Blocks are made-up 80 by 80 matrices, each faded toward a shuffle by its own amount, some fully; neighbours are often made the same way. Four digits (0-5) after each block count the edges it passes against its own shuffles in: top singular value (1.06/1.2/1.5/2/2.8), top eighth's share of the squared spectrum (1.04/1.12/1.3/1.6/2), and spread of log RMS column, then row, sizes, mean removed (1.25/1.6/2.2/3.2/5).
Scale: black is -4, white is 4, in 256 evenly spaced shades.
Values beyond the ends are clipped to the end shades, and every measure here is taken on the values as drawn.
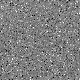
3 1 0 0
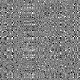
5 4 3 3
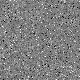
1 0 0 0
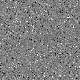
3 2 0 1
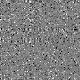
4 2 1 1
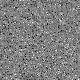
2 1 0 0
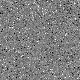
1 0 0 0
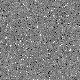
2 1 1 0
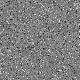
0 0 0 0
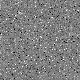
0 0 0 0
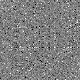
3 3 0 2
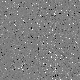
2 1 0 0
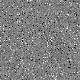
3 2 1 0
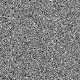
0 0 1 0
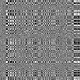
5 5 4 4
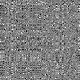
4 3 2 2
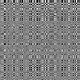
5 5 4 4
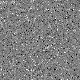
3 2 0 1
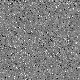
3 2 0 0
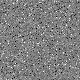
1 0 0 0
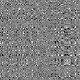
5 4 3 3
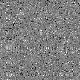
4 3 1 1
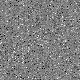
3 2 0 0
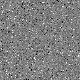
2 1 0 0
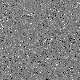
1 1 0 0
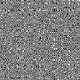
4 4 2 2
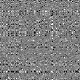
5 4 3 3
